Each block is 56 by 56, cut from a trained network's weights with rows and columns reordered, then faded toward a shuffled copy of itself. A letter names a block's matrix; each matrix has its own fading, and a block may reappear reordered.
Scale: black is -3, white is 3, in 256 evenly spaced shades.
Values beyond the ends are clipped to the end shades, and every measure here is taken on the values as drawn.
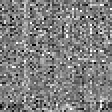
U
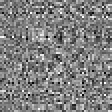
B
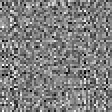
B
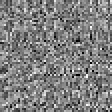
B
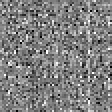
U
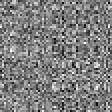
B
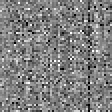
U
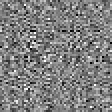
B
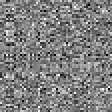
B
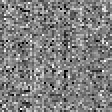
U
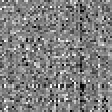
U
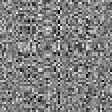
B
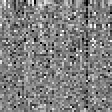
U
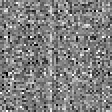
U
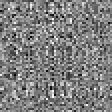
B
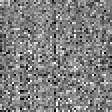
U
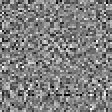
B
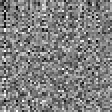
B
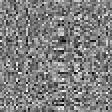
B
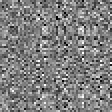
B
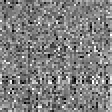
U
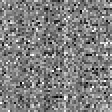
U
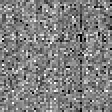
U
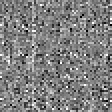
U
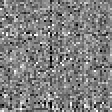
U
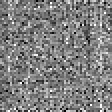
U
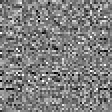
B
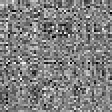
B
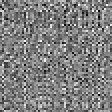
B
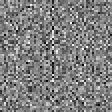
B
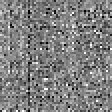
U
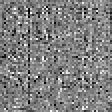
U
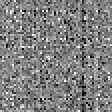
U
